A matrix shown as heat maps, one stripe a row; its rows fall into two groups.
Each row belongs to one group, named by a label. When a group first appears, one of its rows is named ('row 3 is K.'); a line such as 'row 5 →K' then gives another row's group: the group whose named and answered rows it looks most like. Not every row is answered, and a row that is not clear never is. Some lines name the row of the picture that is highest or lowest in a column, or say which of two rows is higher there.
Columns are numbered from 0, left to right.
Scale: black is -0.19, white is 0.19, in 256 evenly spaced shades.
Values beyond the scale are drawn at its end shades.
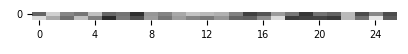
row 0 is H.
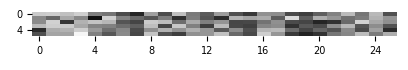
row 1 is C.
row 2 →H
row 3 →H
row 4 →H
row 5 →H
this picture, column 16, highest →5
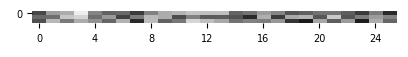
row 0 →H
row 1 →C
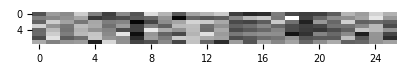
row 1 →C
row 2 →H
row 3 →H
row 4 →H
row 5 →H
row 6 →H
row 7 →C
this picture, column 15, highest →1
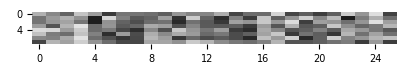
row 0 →H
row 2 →C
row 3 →C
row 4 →H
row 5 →H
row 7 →H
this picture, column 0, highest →4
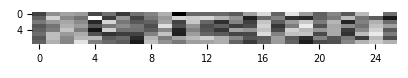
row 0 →C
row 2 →C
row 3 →C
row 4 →C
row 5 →C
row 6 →H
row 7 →H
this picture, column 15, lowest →1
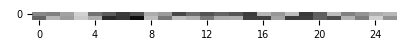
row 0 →C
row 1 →H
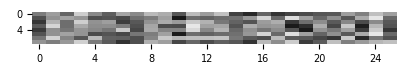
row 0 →H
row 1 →C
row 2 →H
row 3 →H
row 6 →H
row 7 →C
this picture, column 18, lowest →3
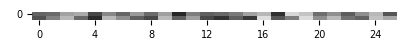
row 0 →C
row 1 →C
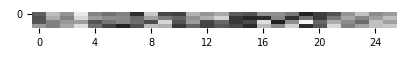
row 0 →H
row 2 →C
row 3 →C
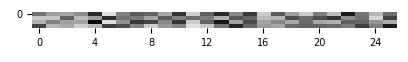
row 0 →C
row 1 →H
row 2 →C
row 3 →H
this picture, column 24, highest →1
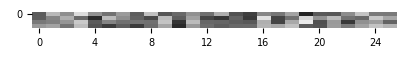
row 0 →H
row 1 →C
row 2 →C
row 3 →C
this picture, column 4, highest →0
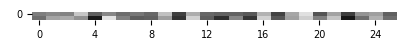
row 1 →C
